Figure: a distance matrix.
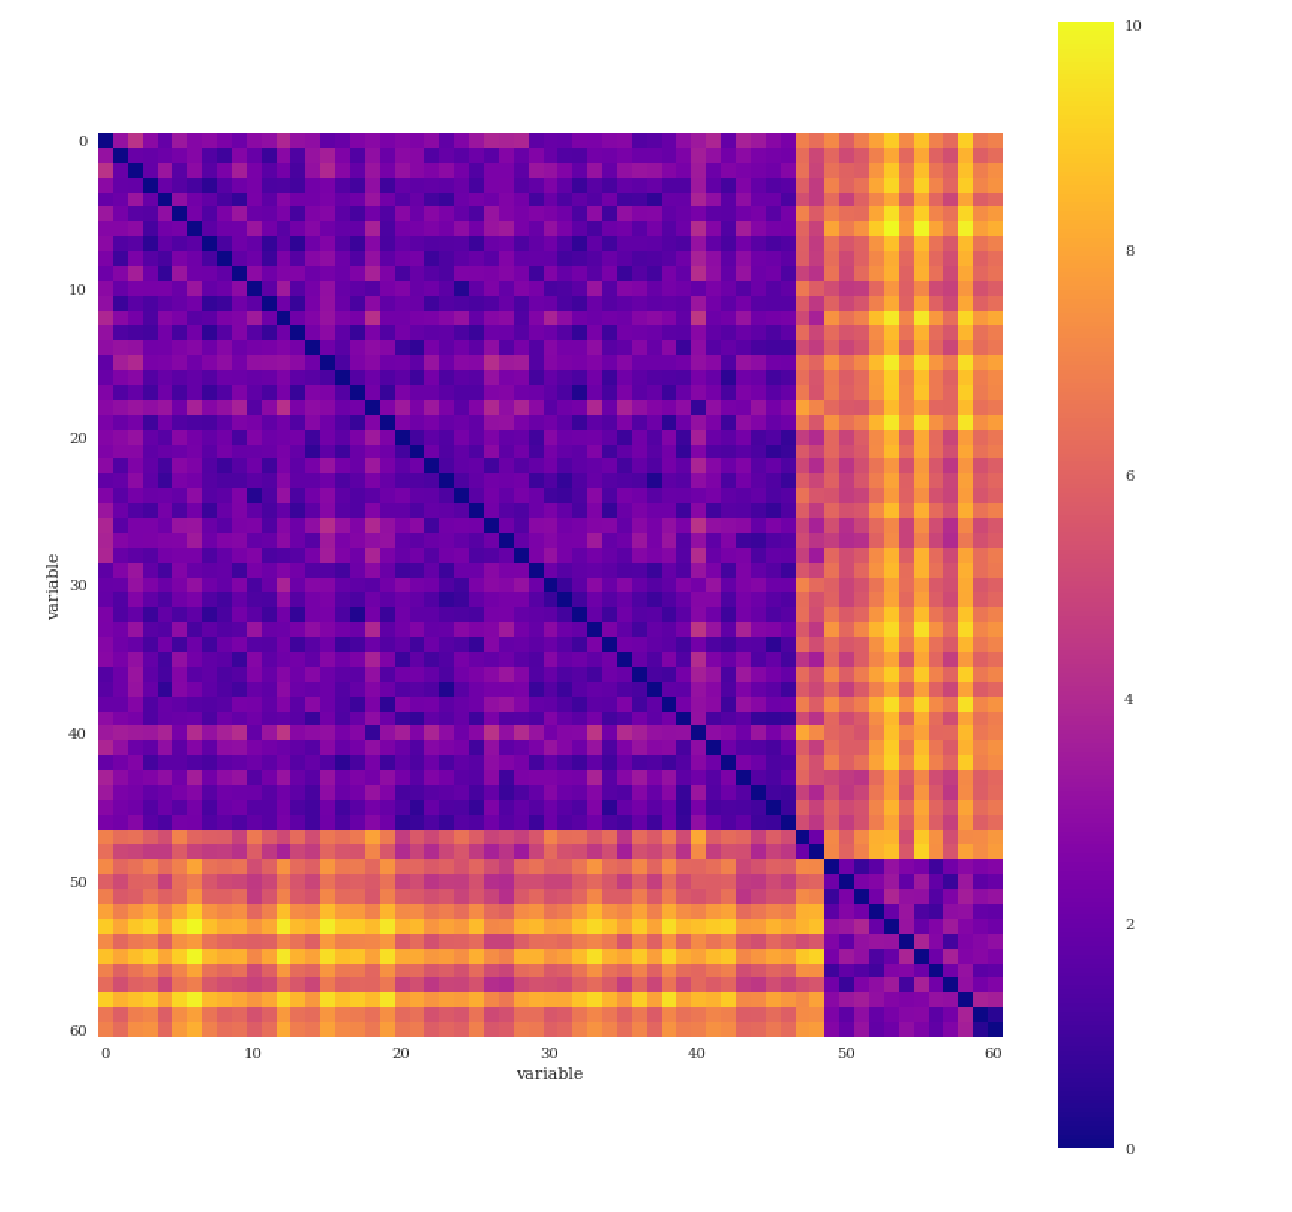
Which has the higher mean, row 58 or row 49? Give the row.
58
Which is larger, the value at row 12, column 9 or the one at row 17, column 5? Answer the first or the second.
the first
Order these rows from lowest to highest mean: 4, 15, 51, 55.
4, 15, 51, 55
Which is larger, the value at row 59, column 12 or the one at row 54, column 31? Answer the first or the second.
the first
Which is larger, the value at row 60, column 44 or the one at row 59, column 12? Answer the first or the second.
the second
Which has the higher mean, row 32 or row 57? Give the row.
57
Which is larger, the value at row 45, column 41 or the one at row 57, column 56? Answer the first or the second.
the second
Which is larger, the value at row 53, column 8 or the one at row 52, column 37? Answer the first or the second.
the first
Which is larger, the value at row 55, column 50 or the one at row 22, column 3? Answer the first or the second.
the first
